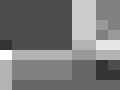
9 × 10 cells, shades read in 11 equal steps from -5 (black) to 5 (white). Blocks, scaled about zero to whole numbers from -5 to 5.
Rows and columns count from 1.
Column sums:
0 -9 -9 -9 -9 -9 12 12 0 1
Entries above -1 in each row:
4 4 4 4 4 10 6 6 1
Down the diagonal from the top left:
-2 -2 -2 -2 -2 2 -1 -1 -1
